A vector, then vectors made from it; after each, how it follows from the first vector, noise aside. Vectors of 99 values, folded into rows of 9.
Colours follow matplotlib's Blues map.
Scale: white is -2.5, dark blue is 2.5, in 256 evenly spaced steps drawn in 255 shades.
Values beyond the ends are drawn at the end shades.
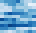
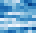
negated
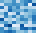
sign-scrambled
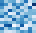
sign-scrambled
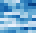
negated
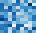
sign-scrambled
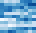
negated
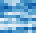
negated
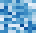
sign-scrambled
